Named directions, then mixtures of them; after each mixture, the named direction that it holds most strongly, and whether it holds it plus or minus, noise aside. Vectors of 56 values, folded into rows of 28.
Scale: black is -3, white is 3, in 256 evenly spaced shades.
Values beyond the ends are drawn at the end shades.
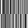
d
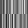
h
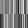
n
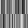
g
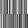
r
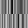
h, minus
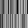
r, minus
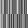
r, plus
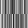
h, minus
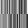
r, plus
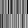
r, minus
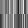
n, plus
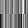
n, plus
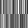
g, minus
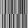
h, minus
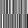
r, plus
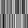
g, plus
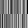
r, minus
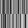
d, plus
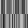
g, plus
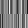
r, minus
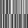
h, plus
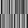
d, minus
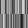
g, minus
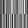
h, plus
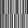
r, minus
